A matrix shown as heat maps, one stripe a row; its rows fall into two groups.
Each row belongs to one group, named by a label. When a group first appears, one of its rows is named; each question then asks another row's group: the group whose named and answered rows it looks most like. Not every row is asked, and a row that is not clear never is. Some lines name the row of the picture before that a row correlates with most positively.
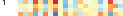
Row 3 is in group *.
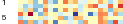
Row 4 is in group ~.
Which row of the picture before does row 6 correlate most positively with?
4
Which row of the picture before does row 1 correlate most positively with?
4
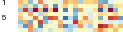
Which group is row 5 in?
*
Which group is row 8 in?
~
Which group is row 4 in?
~
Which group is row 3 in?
*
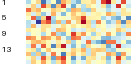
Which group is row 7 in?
*
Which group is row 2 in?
*
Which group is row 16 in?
*
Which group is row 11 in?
~
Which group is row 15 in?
*
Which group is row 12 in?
*
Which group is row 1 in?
~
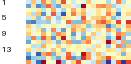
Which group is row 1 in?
*
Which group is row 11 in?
~
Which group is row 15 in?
~
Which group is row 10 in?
*
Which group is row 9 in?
*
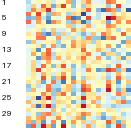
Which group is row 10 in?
~
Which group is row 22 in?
~
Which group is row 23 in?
~
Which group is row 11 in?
*
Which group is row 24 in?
*
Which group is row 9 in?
~
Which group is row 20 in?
*
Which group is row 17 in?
*
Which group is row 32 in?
*
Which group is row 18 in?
~
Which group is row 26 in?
*
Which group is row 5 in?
~
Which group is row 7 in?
~
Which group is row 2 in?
*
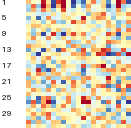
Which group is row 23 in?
~
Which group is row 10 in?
~
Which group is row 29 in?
~
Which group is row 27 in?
*
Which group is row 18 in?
~
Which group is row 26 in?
~
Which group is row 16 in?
*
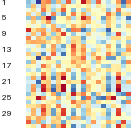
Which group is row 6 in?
~
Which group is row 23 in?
*
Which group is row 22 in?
*
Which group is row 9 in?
*
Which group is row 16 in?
*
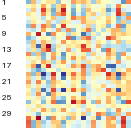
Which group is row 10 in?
~
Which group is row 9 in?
~
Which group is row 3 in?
*
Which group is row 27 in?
~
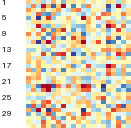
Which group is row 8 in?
*
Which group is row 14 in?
*
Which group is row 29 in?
~
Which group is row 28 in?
~
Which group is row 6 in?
~
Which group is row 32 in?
*
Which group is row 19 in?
~
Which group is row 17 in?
~
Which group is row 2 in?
*
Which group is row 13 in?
~
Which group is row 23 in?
~
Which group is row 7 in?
~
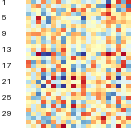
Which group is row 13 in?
*
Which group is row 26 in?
*
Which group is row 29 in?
~
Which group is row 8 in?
*
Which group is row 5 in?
~
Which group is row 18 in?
*
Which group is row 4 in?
~
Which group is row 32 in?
*
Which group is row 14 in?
~
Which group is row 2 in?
~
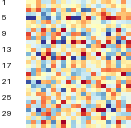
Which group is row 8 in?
*
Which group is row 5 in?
~
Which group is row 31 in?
*
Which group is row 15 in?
*
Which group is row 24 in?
~
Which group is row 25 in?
~
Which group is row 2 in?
~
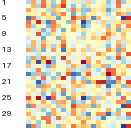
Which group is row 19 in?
~
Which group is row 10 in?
~
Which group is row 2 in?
*
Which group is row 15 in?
*
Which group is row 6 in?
~
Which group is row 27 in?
*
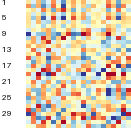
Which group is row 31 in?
*
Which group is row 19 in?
~
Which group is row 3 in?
*
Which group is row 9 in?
~
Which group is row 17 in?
~
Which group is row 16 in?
~
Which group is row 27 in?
~
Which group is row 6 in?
~
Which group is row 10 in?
*
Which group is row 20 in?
~
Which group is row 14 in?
~
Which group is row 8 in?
~
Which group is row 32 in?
~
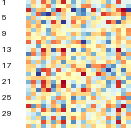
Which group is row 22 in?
*
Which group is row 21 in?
*
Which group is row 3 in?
*
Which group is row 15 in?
*
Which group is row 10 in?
*
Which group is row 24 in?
*
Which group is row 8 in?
~
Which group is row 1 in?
*
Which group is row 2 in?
~
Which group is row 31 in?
*
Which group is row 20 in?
~
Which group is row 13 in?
*
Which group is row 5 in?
*
